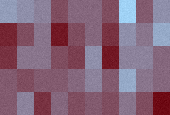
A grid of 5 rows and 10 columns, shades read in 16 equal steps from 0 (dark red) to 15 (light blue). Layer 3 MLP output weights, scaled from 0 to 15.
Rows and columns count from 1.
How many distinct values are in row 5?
7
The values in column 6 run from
6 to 10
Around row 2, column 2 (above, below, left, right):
10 8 2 8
